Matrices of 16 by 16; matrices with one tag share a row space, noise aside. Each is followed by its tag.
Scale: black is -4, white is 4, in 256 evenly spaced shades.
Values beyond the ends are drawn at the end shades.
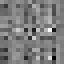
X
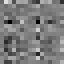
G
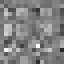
G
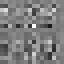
X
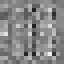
X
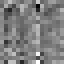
G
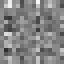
G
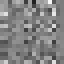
X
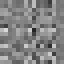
X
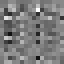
G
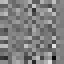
X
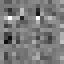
G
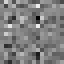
G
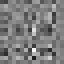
X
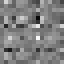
G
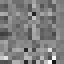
X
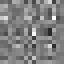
X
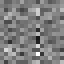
G
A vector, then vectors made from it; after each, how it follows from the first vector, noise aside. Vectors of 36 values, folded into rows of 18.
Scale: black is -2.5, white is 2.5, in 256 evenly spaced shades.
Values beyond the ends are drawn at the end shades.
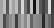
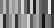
copied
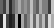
reversed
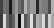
reversed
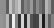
wrapped around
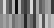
wrapped around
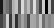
wrapped around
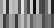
copied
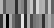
wrapped around
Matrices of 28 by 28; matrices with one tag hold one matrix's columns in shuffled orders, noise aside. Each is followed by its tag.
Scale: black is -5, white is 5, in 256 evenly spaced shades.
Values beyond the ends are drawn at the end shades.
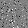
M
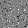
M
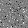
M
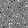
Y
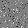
M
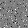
M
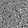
M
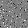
M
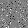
M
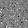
M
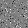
M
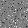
M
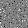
M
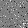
Y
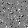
M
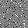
Y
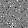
Y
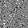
Y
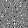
Y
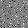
Y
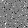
Y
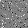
Y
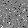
M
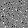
M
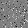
M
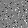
M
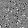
M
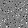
M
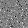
M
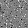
Y
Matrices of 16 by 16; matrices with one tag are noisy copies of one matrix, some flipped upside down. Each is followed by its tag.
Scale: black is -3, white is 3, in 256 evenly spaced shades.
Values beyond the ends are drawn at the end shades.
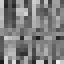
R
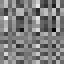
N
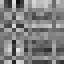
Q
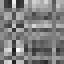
Q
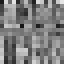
R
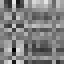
Q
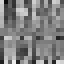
R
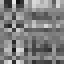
Q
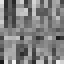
R
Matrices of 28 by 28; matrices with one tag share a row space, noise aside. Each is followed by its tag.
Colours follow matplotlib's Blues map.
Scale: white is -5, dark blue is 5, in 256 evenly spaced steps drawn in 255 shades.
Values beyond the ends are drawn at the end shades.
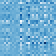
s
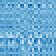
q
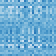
q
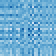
q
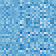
s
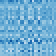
q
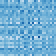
q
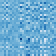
s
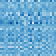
q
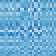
q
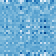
s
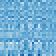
q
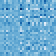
s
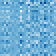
s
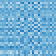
q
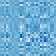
s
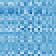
q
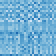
q
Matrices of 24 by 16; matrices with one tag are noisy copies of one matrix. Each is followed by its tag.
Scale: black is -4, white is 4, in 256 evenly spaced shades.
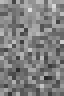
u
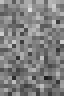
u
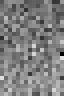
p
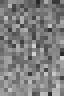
p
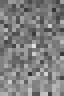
p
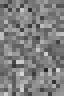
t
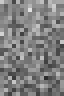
u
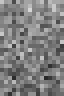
u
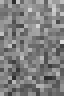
u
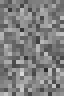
t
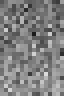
p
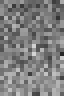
p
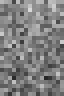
u
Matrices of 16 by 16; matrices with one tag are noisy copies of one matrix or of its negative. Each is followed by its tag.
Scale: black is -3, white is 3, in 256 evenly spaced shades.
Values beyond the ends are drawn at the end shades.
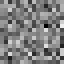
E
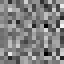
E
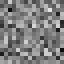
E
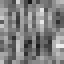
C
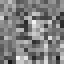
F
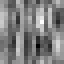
C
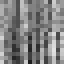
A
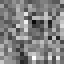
F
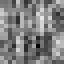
C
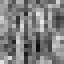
C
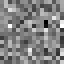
E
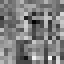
F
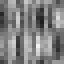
C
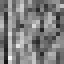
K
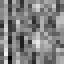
K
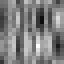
C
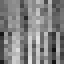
A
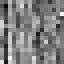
K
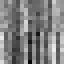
A
